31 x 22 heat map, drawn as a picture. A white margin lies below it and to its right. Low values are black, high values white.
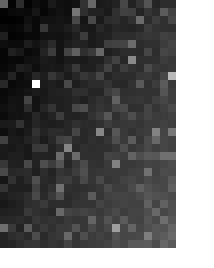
Average level on the scale: 20%. Slope: up to the bottom right. Stripes: none. Odd rows or columns: none. Histogram: skewed, a long tail of high values. Grain: fine. Ninth with the lowest average: top left.
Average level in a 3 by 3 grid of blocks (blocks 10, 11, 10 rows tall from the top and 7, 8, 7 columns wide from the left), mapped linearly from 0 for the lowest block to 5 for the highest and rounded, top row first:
023 / 134 / 245
